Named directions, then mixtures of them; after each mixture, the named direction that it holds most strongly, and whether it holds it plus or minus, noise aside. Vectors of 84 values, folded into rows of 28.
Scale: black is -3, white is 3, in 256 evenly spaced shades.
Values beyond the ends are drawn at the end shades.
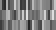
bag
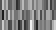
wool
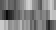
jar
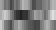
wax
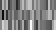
wool, plus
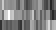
jar, minus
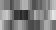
wax, plus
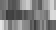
jar, plus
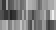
jar, plus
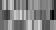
wax, minus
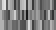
bag, minus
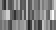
bag, plus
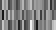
wool, plus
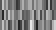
wool, plus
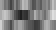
wax, plus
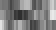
wax, plus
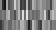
bag, plus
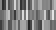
bag, plus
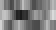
wax, plus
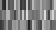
bag, plus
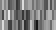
wool, plus
